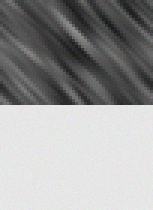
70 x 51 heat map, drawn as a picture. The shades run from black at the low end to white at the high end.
The table splits into 2 rows of 1 panel. Panel 1,1: low, slanting down to the right. Panel 2,1: very high, flat.
